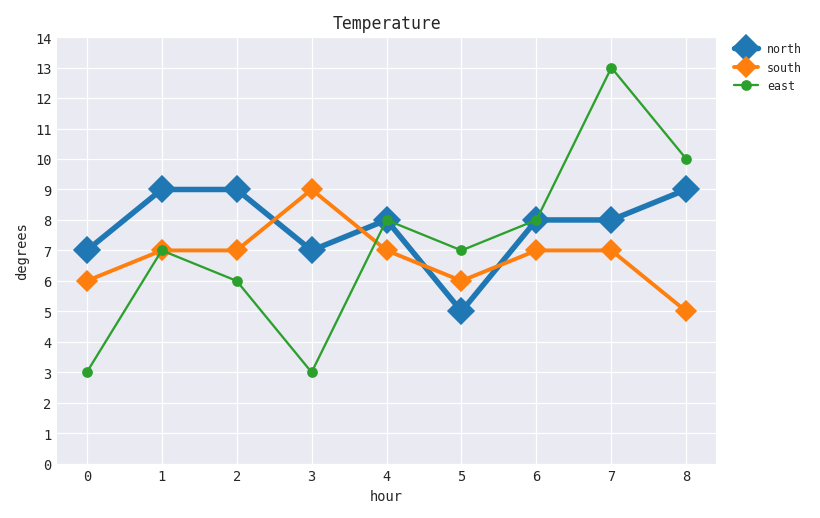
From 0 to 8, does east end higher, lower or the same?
higher
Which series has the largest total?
north
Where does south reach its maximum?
3
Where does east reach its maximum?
7
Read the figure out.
Title: Temperature
x-axis: hour, ticks 0 1 2 3 4 5 6 7 8
y-axis: degrees, ticks 0 1 2 3 4 5 6 7 8 9 10 11 12 13 14
Legend: north, south, east
Values:
north: 7 9 9 7 8 5 8 8 9
south: 6 7 7 9 7 6 7 7 5
east: 3 7 6 3 8 7 8 13 10
